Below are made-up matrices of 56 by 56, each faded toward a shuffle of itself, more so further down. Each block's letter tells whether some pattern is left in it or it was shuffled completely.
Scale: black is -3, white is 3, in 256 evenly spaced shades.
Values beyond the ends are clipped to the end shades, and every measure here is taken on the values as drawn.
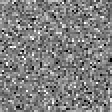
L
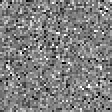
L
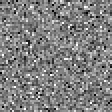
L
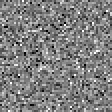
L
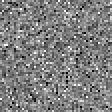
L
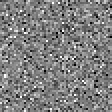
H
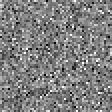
L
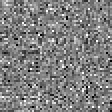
H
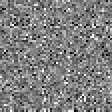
H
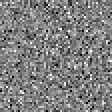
H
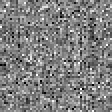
H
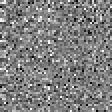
H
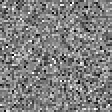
L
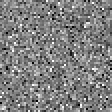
L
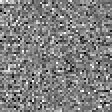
H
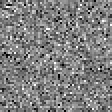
L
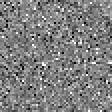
L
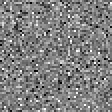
H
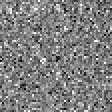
H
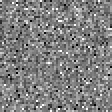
L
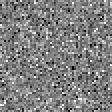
L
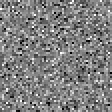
L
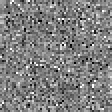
H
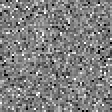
L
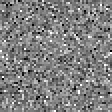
L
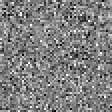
H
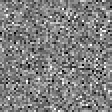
H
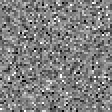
L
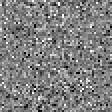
H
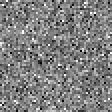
L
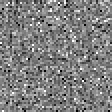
H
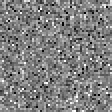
L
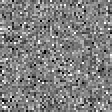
H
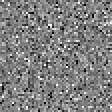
H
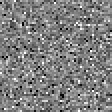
H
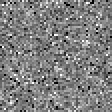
H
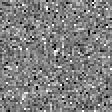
L
